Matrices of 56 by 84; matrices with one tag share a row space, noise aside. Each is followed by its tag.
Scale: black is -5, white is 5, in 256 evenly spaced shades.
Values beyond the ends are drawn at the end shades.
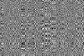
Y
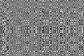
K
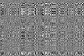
Y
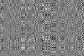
Y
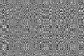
K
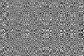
K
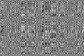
Y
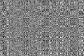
K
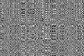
Y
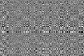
K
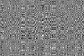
Y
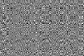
K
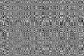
K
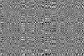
Y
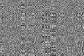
Y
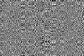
Y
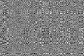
K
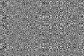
K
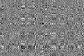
Y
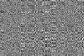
Y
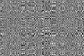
Y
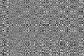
K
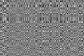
K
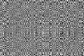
K
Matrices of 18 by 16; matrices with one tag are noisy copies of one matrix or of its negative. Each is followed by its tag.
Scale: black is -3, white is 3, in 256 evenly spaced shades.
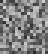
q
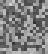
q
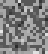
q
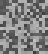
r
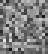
q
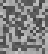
q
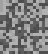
r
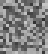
q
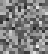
r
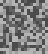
q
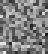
q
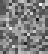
r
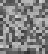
q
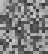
r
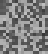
r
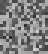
r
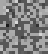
r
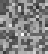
r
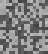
r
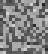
q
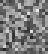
q
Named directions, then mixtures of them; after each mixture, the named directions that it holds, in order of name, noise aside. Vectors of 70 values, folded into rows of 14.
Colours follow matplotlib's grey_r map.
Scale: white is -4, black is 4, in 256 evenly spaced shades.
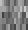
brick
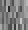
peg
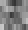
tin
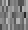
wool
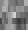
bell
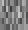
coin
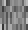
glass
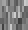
bell, coin, glass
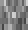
bell, glass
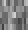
bell, glass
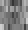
peg, tin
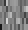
glass, tin, wool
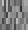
coin, peg, wool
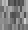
tin, wool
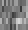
bell, peg, wool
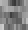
tin
